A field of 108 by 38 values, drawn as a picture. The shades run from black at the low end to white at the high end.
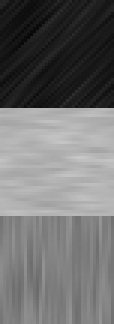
It is made of 3 by 1 panels. Panel 1,1: very low, slanting up to the right, faint in contrast. Panel 2,1: high, streaked across, faint in contrast. Panel 3,1: middling, streaked downward, faint in contrast.
